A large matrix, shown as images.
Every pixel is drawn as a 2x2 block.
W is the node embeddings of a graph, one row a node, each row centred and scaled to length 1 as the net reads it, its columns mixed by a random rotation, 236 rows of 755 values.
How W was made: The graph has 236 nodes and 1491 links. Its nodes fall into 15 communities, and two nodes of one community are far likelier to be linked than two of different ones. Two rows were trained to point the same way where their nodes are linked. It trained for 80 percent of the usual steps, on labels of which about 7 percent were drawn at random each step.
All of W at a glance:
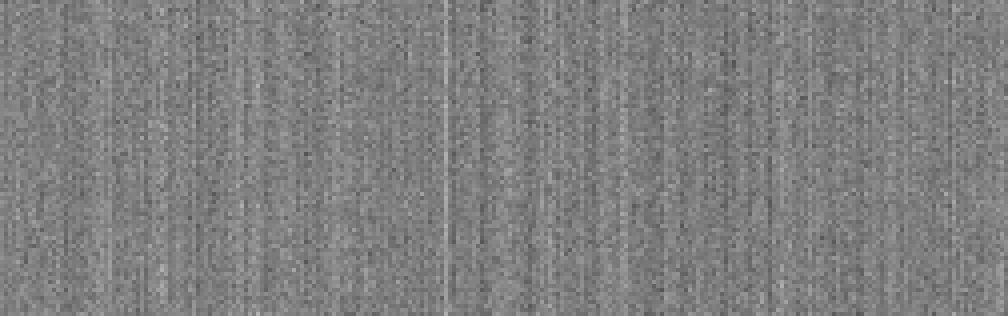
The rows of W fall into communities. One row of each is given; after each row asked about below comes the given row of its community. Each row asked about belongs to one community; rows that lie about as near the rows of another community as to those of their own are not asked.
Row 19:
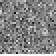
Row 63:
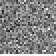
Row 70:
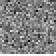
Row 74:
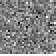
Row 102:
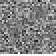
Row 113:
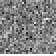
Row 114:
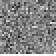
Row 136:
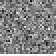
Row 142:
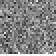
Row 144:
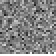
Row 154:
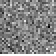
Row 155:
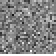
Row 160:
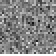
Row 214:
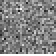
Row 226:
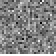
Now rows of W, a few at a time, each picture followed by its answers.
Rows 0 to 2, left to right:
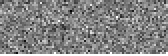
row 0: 19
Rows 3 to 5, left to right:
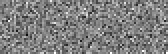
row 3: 74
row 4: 160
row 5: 102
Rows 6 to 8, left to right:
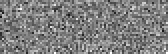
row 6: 154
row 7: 155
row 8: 154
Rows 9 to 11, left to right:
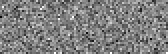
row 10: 226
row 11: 214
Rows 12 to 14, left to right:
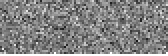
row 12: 160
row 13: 114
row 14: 19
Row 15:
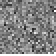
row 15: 70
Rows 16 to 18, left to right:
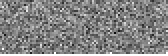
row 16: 102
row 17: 74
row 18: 63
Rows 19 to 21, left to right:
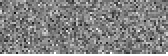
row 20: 63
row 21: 136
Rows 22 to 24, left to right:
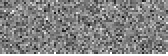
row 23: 63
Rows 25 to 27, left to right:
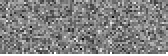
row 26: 102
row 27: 114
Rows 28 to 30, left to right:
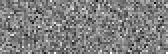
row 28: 74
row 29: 144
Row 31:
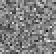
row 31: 102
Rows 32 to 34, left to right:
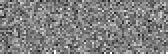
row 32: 63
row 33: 70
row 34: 144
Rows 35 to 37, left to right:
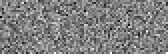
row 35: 114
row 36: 70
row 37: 74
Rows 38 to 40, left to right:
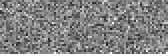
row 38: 142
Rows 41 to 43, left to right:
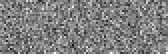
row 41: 114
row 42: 136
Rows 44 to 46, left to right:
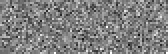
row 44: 74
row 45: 155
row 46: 144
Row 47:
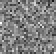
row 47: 70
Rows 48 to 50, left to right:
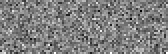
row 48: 113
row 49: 144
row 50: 70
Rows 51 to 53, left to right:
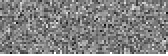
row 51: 226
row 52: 160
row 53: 154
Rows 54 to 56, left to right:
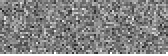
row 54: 155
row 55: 102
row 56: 160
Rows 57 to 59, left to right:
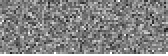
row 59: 226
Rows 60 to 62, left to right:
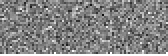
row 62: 160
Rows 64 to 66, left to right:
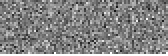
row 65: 154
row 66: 155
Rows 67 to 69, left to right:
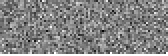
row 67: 155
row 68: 226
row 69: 154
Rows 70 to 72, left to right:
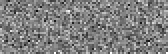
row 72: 214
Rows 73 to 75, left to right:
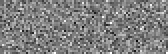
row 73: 74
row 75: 19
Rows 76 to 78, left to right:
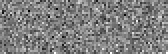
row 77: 226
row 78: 155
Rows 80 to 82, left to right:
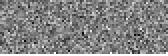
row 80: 19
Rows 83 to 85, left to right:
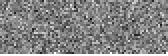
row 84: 114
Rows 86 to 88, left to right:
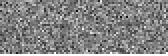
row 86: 214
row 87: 70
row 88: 160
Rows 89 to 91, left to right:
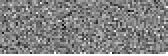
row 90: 142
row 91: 74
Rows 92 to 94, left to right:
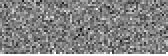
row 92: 136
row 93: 142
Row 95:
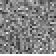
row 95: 154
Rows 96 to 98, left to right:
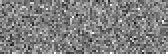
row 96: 154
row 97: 226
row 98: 102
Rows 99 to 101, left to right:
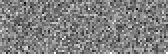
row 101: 70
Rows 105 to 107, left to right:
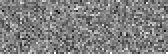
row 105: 155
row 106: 154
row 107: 226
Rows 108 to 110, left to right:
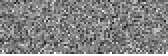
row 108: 113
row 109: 70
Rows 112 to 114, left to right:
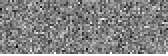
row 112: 70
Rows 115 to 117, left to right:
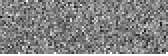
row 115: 114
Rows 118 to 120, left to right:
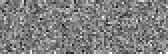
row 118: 155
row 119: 142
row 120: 155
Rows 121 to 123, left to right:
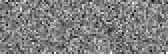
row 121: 226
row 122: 19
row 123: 226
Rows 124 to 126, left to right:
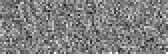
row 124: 113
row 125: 155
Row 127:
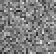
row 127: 114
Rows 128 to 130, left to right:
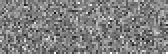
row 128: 154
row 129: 214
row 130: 102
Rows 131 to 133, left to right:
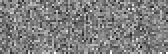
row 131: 142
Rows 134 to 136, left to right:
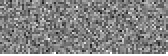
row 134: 214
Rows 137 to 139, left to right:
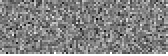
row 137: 63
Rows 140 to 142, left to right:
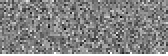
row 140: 226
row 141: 70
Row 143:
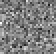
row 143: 70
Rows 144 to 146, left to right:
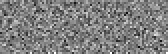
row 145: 160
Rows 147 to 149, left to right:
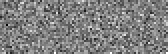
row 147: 226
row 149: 74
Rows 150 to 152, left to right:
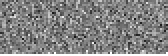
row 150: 144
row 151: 155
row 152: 160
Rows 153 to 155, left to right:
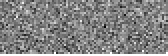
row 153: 226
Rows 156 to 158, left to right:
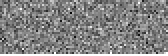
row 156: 154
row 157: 63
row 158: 74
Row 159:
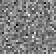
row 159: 74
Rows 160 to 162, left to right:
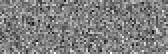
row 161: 70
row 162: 155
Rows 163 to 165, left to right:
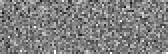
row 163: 63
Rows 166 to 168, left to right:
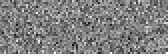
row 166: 63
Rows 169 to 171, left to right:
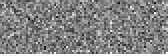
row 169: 74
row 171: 154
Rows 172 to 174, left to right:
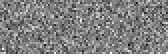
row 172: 160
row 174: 142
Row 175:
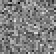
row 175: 70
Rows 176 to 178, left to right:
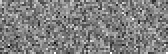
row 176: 114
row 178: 114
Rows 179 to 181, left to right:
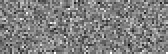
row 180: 136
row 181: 142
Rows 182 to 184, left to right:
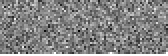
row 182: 114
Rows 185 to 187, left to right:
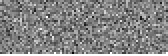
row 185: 63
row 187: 74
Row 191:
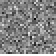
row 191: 144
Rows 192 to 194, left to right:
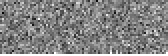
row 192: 144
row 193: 226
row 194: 63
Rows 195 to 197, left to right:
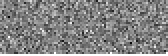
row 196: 226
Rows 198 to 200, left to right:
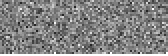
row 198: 154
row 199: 142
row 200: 70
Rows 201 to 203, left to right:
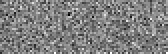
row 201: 142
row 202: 144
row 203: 160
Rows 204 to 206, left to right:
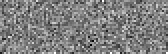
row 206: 19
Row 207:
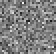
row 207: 19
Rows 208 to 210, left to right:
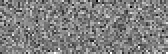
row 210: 142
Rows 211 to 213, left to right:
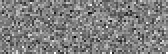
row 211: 154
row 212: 155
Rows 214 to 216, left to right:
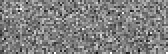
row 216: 142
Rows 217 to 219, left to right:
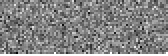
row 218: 142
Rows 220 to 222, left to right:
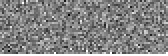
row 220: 114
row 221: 155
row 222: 142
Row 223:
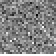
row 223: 144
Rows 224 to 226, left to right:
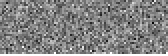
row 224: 154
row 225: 142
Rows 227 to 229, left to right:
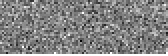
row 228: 74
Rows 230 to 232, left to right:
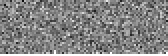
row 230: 63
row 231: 74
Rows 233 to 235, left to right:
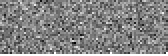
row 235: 19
